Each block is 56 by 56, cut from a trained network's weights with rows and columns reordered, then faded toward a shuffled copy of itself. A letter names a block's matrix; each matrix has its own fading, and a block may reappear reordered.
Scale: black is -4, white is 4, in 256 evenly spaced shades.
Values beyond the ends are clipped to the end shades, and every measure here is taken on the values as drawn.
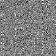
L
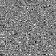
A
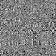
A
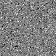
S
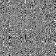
L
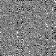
L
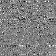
A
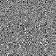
L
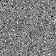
S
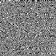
A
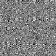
A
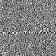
A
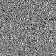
A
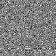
A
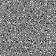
S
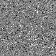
S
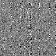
L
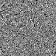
S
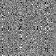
L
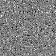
S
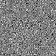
S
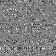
A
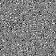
S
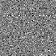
A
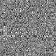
L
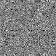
A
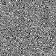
S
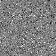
S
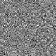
L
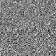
L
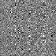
L
